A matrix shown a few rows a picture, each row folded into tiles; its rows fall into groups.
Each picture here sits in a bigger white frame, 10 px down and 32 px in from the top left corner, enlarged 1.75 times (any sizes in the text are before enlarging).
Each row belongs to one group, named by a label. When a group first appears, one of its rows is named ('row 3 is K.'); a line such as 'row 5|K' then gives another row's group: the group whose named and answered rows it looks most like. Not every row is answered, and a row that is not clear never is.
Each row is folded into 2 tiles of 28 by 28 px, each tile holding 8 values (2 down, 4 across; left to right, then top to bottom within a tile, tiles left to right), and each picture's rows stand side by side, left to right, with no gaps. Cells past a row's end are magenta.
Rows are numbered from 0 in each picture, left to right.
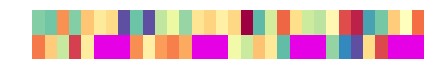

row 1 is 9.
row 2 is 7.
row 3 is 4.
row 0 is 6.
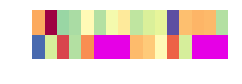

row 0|7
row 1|6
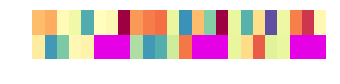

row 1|4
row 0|4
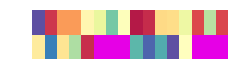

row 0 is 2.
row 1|4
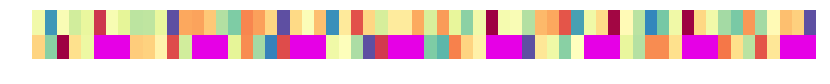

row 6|9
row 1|6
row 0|9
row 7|6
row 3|2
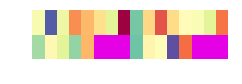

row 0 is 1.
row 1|2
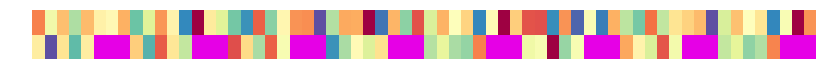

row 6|6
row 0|4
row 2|6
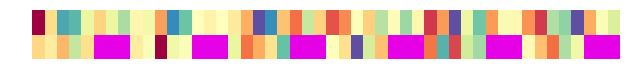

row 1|9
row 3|4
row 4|7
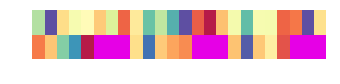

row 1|9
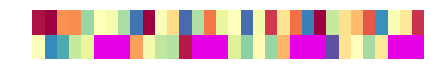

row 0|4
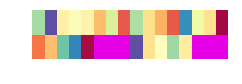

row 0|1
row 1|2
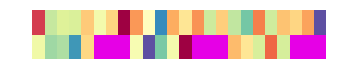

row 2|6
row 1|4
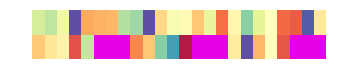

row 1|1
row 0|6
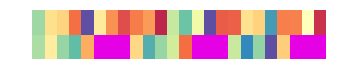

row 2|4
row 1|4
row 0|2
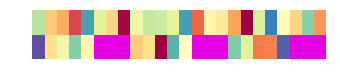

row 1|9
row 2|7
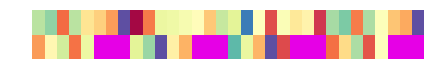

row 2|1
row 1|4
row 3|6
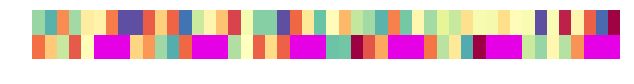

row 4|1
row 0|6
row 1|2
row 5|1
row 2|9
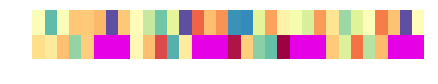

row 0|1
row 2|1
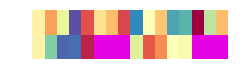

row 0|4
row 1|9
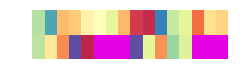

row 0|1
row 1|7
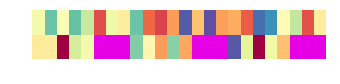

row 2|7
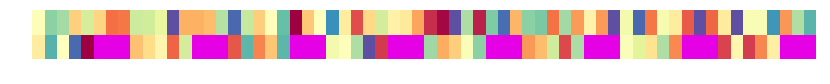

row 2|9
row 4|7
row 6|1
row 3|2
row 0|1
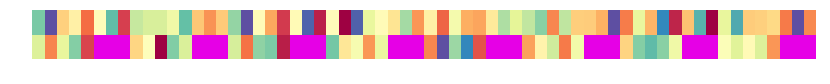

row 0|1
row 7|1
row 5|6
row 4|4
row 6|4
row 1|9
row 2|1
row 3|7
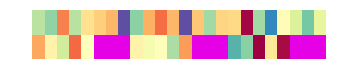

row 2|7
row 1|2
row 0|6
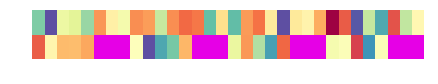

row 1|4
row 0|9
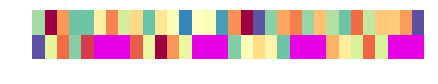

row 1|9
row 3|6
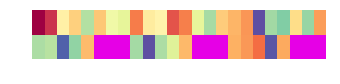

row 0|4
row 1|4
